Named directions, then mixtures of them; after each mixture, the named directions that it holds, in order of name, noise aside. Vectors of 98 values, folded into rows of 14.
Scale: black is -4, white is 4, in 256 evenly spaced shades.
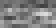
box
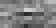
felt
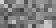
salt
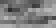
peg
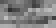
peg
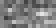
box, salt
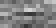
felt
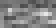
box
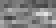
box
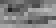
peg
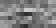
box, felt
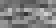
box, felt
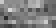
peg, salt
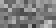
felt, salt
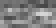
box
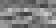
box, felt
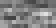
box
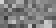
salt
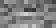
felt, salt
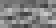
box, felt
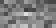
felt, salt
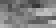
box, peg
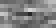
felt, peg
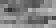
peg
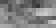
box, peg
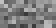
felt, salt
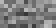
felt, salt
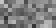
salt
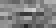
felt
